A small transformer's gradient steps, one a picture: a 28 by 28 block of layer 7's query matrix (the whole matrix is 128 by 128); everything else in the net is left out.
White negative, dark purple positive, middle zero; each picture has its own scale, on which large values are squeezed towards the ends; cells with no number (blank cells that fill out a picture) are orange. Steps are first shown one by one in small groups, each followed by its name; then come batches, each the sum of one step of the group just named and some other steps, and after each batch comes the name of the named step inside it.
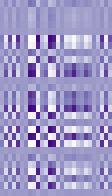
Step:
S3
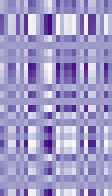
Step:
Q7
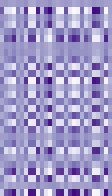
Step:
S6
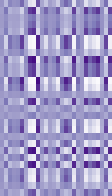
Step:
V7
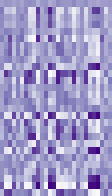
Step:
S6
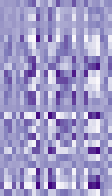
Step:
V7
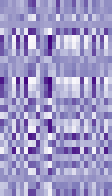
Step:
S3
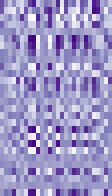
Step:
S6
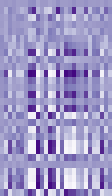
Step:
S3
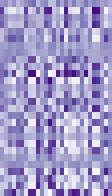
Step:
S6
